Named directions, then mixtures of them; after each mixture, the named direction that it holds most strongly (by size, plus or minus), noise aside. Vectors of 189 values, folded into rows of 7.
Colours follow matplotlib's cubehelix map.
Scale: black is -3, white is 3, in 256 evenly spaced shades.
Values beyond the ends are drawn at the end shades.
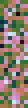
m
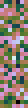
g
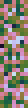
g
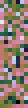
g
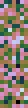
g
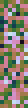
m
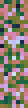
g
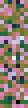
g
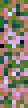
m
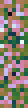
m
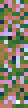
g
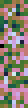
m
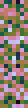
g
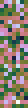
g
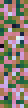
g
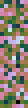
g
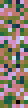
g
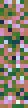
g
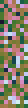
m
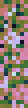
m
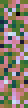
m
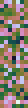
g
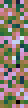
g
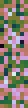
m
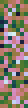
m
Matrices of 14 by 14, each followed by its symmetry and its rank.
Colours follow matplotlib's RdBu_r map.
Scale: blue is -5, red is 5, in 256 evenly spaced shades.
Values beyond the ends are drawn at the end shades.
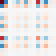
symmetric, rank one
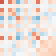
symmetric, rank three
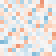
antisymmetric, full rank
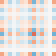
symmetric, rank one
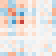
symmetric, rank two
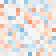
antisymmetric, full rank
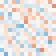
antisymmetric, full rank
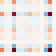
symmetric, rank one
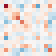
symmetric, rank three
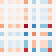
symmetric, rank one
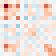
symmetric, rank three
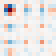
symmetric, rank two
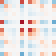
symmetric, rank two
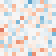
antisymmetric, full rank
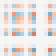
symmetric, rank one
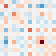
symmetric, rank three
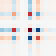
symmetric, rank one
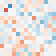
antisymmetric, full rank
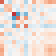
symmetric, rank three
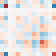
symmetric, rank two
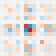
symmetric, rank two
